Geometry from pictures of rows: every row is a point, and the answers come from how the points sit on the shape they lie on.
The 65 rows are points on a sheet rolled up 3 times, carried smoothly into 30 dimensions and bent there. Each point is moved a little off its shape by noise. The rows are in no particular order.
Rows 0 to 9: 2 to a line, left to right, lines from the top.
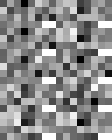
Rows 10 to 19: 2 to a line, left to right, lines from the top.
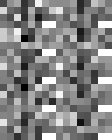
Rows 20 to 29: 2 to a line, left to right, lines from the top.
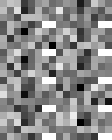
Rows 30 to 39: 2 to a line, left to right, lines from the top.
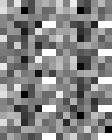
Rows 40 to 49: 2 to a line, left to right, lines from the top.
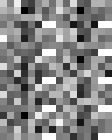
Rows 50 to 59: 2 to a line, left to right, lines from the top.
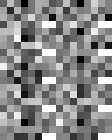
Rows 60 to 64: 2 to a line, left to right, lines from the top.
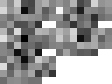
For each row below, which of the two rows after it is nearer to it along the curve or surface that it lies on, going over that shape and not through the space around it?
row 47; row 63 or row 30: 63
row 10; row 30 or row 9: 30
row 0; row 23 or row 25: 25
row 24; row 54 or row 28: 28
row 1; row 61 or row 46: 61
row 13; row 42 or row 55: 42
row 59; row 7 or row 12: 7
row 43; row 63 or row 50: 63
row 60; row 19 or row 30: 19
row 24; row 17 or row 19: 19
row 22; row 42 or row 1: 1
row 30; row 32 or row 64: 32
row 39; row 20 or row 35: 20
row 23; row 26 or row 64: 26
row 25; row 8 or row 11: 11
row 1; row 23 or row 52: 23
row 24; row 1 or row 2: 1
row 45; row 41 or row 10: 10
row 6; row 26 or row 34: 26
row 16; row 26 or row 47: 26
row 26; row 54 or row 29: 54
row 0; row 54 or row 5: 5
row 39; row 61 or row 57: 57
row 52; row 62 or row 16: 62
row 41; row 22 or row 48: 48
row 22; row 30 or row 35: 35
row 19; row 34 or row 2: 34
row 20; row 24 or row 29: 24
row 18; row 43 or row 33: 43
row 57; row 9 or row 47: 47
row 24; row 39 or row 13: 39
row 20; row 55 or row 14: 14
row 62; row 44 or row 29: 44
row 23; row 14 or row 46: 14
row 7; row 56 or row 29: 29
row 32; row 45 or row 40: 45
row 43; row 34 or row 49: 49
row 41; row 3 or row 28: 3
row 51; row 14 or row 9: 14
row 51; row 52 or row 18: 18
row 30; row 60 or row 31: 31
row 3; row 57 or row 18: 57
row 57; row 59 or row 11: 59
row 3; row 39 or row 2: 39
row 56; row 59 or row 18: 59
